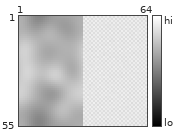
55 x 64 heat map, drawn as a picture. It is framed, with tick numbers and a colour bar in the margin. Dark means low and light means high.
It is made of 1 by 2 panels. Panel 1,1: high, smooth. Panel 1,2: very high, checkered, faint in contrast.
